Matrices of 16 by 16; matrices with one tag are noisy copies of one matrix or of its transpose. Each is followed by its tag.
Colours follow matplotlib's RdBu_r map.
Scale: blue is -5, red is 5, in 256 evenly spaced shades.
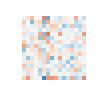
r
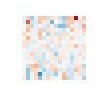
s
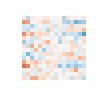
s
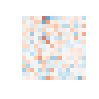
r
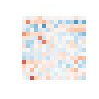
s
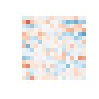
s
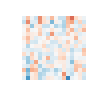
s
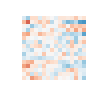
s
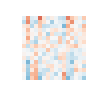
s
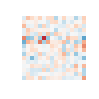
r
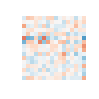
r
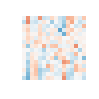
s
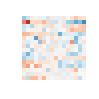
s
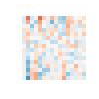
s
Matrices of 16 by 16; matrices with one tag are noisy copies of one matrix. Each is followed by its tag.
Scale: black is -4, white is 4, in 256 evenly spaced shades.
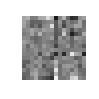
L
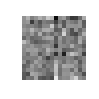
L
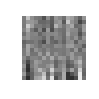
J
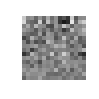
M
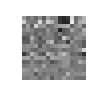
M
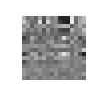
M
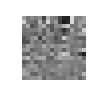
M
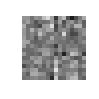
L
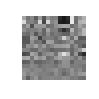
M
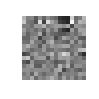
M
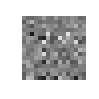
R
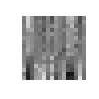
J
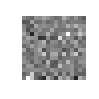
R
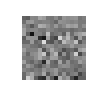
R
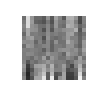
J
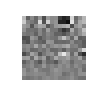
M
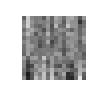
J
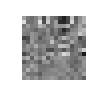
M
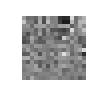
M
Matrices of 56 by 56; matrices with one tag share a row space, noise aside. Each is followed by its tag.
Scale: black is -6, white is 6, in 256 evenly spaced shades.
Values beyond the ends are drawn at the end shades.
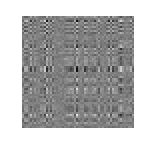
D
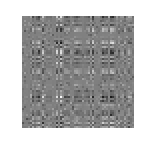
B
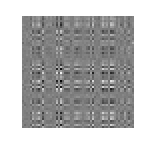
B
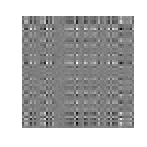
D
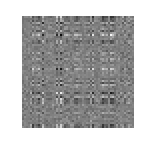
B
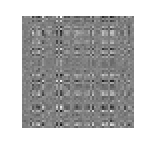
B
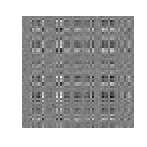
B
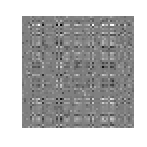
B
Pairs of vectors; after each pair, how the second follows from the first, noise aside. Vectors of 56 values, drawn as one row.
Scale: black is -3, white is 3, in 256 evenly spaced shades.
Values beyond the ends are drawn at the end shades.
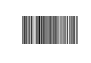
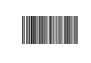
shuffled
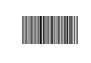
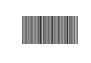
shrunk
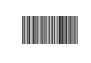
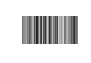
shuffled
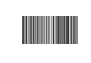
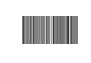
partly zeroed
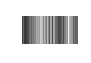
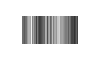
reversed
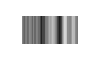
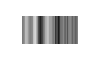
reversed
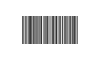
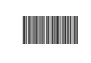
shuffled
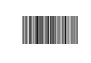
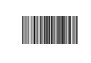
reversed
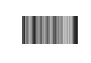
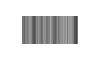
shrunk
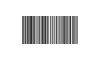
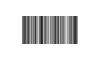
shuffled
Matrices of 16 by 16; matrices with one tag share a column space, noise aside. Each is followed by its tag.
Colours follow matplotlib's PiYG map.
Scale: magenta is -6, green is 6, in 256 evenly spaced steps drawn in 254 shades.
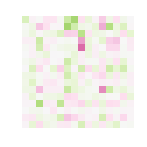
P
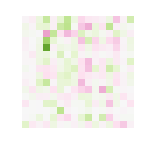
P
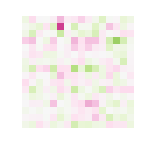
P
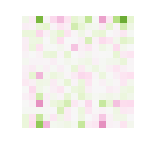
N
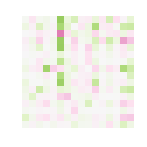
P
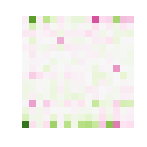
N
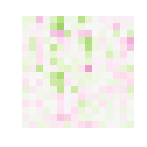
P
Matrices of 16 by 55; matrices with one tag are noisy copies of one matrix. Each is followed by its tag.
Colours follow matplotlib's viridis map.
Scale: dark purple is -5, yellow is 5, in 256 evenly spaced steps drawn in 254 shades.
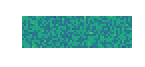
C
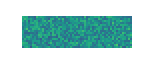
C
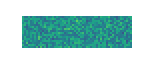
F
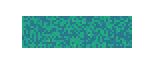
F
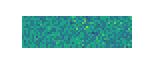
F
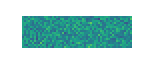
F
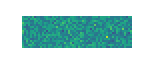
F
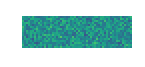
F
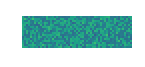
F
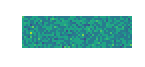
F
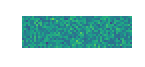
F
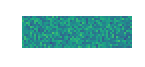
F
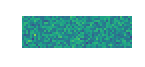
F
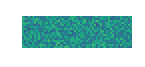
F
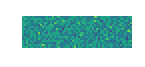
F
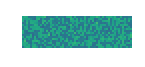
C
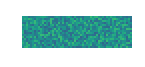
C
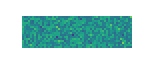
F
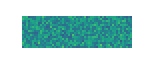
C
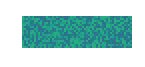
F
